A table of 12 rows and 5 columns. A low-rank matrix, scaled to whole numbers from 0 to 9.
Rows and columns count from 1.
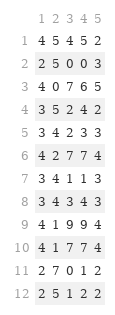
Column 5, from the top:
2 3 5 2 3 4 3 3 4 4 2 2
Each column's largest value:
4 7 9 9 5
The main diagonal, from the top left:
4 5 7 4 3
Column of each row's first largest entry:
2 2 3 2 2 3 2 2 3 3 2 2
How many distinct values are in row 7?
3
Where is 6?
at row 3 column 4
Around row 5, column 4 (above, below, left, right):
4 7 2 3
